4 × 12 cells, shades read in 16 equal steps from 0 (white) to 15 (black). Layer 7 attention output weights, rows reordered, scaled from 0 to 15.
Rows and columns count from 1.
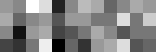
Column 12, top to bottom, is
6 3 8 9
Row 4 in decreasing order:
15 12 12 11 10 9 9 8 6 5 2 1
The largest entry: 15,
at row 4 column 5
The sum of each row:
71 78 99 100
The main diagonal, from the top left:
6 9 6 1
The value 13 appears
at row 1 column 5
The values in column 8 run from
5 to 8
